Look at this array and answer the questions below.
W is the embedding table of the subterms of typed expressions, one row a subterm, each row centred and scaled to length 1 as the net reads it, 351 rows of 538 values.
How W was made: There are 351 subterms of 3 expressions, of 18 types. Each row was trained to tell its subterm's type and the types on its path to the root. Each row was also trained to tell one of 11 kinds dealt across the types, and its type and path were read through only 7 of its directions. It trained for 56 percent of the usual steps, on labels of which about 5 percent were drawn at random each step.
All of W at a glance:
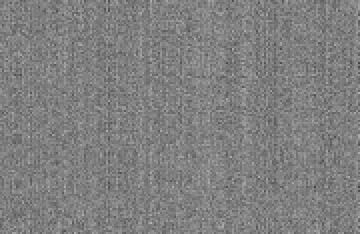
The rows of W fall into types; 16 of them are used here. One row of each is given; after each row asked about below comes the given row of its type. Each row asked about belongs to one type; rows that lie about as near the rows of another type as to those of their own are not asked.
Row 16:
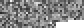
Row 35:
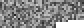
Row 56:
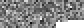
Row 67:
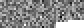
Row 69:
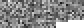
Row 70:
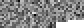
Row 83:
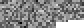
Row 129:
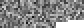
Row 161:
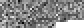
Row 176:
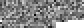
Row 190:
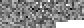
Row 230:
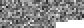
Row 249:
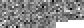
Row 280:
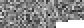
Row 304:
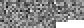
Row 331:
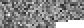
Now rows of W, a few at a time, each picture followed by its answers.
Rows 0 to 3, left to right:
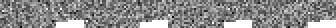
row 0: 280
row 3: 70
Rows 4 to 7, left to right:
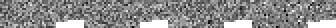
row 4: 230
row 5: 67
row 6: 69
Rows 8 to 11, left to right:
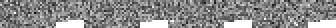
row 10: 69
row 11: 83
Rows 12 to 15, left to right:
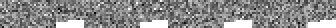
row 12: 280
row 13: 280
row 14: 16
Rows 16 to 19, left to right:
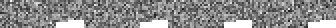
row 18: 331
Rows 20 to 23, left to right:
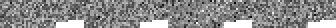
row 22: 35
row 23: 176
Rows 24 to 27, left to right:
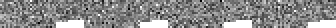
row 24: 176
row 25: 304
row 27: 56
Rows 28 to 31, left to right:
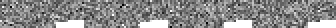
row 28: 190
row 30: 280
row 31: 70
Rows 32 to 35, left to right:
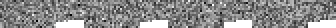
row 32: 56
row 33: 56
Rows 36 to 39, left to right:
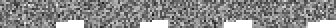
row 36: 304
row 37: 230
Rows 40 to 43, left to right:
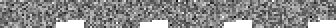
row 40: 280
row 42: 16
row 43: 280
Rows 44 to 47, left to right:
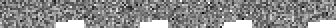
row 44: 249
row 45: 56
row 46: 56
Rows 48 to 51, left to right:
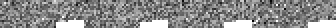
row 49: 35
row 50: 190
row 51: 304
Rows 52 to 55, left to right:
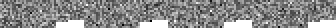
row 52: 83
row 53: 70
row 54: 249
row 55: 70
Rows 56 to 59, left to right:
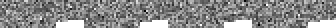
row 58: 69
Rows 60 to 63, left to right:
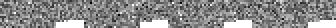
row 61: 70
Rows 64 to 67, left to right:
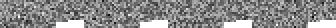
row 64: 83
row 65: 230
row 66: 230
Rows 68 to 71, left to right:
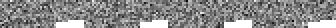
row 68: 16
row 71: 16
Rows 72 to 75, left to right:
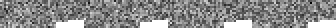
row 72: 176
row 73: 35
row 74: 35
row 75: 304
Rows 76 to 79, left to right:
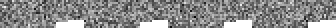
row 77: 35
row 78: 83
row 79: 35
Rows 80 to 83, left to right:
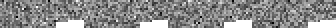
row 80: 129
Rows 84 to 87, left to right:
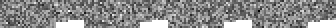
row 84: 56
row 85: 16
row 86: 230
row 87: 35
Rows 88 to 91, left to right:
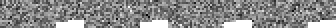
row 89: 67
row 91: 35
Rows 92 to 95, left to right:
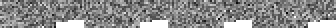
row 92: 69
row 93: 249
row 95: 331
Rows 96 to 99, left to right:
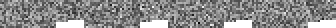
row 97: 304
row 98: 83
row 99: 230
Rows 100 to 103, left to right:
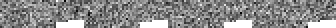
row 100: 83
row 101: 331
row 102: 161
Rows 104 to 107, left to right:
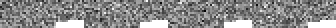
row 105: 280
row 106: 67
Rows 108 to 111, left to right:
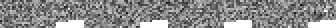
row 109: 249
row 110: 16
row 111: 161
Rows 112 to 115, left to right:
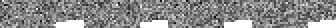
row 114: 161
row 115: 69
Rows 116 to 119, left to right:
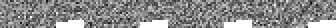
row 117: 230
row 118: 230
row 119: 304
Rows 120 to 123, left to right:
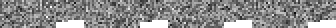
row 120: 16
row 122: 35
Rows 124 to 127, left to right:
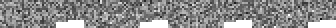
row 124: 35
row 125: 190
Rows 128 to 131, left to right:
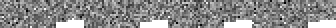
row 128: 70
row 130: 70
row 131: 304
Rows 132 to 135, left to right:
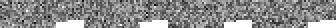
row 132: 190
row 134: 331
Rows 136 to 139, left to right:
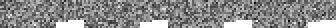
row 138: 16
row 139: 67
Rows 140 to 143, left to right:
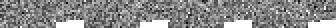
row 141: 83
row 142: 280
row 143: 83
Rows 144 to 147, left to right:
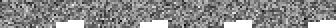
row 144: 190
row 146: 35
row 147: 280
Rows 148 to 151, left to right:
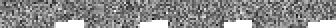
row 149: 56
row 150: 304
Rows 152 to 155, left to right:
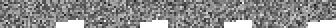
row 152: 56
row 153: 16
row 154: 67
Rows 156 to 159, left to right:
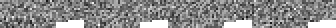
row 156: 83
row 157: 230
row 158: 331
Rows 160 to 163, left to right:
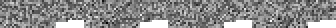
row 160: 249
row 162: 304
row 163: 67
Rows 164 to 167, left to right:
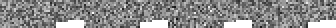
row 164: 69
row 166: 331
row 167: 129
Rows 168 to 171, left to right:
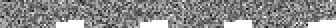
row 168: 69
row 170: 161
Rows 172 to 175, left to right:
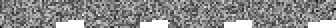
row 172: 230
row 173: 70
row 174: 331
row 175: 16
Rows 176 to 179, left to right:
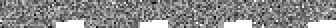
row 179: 304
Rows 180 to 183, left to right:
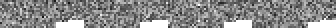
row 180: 176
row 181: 249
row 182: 230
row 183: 331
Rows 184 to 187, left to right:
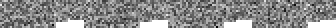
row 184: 16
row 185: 190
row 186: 176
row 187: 230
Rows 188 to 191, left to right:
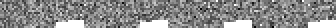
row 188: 129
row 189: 69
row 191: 280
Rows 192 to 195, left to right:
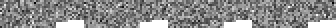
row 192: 129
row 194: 67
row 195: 35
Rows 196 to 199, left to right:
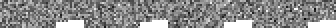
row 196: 83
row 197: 280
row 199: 161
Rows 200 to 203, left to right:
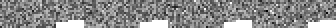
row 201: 190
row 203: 304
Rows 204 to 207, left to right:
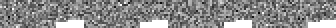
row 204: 161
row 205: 67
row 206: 129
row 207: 176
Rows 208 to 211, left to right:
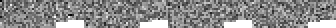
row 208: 304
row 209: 190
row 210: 161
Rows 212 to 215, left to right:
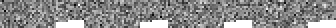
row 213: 249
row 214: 56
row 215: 304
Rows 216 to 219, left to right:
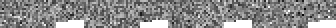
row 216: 230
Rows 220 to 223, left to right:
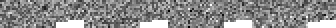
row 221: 161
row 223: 249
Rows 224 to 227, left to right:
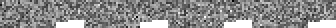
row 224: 35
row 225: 16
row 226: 230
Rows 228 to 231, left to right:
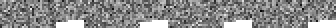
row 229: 16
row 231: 280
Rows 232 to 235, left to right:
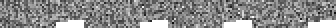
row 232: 129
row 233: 280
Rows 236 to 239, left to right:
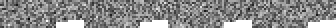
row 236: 280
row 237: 129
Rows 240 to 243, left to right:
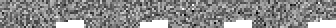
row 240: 280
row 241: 176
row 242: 67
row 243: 331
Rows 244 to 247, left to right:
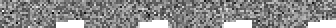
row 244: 280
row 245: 67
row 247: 83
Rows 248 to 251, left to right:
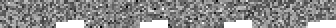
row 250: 280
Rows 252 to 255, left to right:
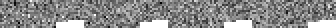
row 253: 70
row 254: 280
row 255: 161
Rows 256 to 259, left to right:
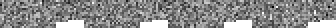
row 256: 230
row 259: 83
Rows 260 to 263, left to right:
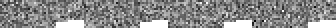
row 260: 16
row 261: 69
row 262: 35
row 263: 304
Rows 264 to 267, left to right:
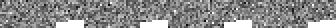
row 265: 16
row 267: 176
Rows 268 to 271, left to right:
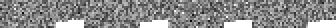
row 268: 230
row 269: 35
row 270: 56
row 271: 67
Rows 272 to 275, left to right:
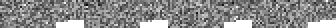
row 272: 190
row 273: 161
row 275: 230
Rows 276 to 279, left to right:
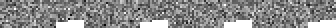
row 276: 67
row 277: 331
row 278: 56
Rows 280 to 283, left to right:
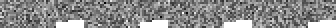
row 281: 67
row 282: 67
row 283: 69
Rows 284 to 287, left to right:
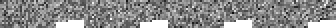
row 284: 331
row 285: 35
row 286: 83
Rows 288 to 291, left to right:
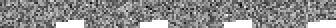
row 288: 35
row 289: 70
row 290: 230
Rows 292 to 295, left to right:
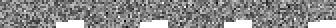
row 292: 67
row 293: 56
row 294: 70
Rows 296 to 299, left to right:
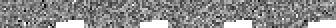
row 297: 304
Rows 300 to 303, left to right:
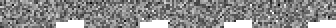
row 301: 67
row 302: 249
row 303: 304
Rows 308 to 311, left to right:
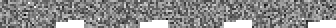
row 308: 83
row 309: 190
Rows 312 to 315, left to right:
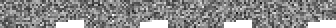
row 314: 230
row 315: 280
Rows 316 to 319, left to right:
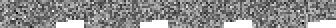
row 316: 304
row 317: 304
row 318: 190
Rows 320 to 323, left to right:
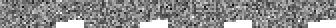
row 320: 70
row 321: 67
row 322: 304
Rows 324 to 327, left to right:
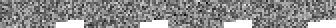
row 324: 190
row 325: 129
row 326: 190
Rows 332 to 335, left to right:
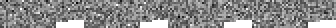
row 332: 70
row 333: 83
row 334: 129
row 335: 129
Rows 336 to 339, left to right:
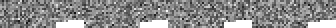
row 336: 129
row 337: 249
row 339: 35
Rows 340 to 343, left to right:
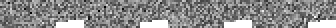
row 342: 69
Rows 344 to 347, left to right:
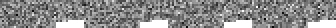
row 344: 56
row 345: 161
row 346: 56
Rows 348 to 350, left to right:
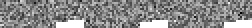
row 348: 69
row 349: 35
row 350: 83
